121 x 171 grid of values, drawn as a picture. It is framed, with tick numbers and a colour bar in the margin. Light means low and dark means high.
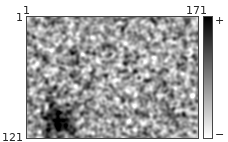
A single bump stands in the bottom left. Overall the values sit about 40% of the way up the scale. Neither half mirrors the other. No single row or column stands out from its neighbours. The texture is blotchy.
